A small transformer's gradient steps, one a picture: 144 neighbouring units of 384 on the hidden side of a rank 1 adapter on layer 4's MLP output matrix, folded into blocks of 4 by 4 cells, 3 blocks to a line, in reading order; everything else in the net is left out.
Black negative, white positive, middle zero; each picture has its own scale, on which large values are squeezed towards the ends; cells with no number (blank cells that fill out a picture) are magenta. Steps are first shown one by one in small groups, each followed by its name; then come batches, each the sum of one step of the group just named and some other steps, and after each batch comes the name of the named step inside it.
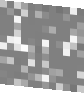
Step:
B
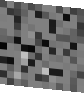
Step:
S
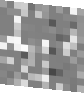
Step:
B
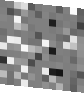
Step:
S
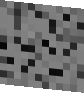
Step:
S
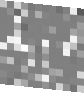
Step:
B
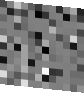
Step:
S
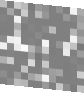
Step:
B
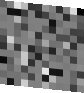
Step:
S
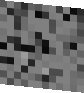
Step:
S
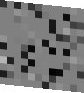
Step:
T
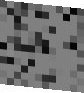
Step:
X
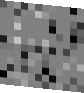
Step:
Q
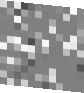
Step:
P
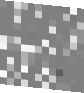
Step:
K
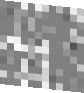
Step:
X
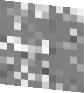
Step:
Q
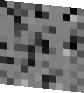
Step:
X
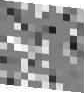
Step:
X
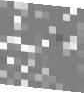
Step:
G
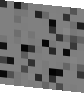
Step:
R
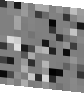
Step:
R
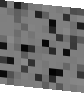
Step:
R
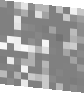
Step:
G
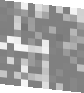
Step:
G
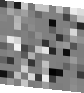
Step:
R
